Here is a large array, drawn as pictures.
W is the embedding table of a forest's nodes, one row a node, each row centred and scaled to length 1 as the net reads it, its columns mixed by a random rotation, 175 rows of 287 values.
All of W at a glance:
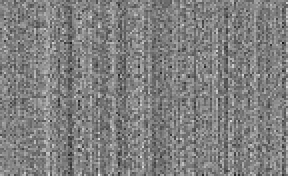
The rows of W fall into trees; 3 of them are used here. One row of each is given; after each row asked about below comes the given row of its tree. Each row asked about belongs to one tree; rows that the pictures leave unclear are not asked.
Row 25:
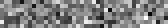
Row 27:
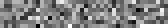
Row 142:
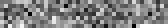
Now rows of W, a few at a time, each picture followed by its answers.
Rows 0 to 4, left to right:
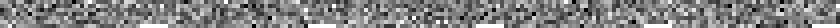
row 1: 25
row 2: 142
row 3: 27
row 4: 25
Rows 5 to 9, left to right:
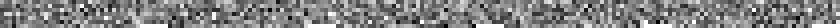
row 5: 27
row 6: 27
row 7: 25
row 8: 27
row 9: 142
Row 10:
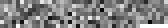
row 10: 27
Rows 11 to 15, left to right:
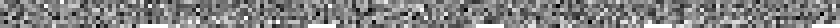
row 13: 27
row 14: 142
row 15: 142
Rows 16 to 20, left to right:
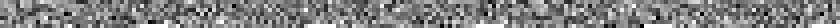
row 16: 27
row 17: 142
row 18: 142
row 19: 25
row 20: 142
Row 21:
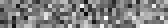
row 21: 27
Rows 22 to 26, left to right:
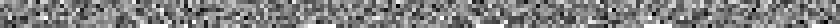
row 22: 27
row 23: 27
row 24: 27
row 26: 27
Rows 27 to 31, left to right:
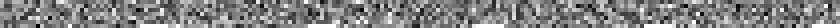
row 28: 142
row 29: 142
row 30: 25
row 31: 142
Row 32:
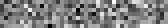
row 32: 142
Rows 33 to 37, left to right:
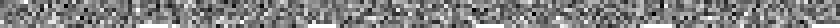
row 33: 142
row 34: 142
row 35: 27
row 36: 142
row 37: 27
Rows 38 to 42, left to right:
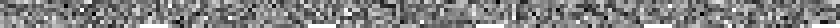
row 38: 142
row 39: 27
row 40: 25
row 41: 25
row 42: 27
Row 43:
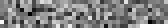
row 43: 27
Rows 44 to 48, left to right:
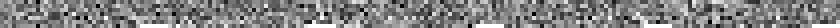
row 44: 27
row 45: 142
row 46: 142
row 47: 27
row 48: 27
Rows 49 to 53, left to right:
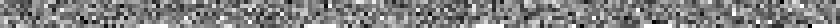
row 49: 142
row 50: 142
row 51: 142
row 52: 27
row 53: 25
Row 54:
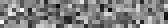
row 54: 25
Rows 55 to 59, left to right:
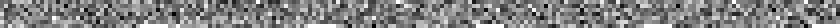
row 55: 142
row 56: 142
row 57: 27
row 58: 142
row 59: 27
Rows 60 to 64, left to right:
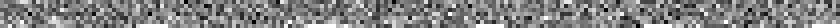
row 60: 142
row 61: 142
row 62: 142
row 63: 27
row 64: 142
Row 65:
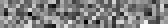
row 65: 142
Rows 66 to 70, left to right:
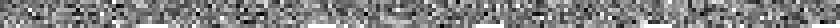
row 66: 142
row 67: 142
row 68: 142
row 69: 27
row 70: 27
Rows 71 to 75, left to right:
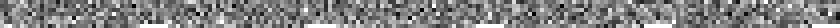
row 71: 142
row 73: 142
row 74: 25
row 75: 25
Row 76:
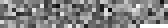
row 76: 25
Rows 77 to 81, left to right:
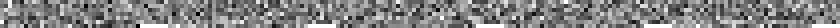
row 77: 25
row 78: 142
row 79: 27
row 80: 27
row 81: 142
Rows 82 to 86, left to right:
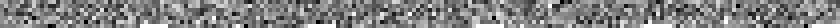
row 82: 142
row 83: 27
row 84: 27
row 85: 142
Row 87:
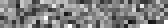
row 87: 27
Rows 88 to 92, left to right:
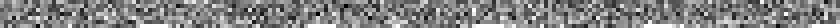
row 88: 27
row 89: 142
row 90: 142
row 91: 142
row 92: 142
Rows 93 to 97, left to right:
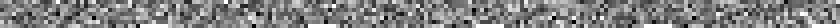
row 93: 25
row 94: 25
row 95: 27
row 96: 27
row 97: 27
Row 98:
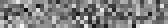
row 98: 142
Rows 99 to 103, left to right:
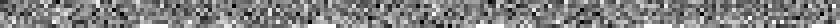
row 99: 142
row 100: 142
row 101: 142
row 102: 142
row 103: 142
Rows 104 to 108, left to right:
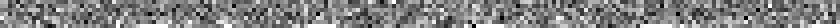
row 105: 142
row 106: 25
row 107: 142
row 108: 142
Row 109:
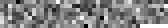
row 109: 25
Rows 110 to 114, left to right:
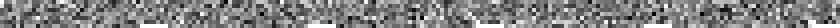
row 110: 27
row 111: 142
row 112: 27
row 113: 142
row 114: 27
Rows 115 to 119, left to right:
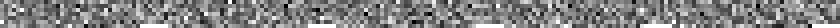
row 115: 25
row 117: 142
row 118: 142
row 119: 25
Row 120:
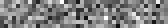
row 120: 27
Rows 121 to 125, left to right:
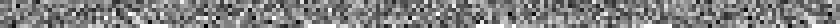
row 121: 27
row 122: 27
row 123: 142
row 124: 142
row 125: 27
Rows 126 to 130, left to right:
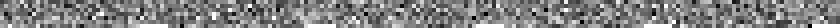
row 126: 142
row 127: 27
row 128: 142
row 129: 142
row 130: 25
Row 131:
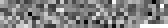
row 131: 142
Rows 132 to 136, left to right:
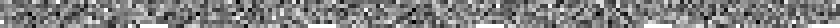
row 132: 25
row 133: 27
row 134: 142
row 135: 142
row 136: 142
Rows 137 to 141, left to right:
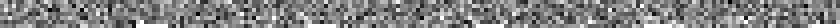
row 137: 27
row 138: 27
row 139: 27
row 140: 25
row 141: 142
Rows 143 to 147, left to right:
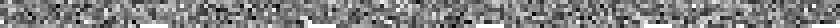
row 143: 25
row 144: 27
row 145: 27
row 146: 27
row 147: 27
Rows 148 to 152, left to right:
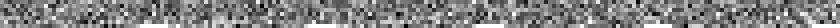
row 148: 142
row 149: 142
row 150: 142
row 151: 25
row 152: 27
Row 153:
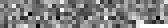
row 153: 27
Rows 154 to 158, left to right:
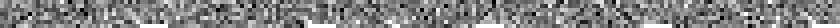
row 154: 27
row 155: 27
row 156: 142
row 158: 27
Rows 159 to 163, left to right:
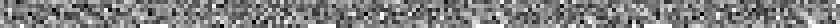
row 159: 25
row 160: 142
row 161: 27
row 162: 25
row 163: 27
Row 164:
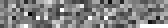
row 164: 27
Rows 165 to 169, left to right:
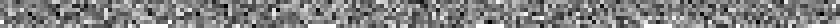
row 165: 25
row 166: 25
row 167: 27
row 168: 27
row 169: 142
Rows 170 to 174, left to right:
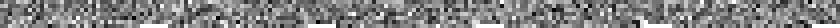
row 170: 142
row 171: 27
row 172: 27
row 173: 27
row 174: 27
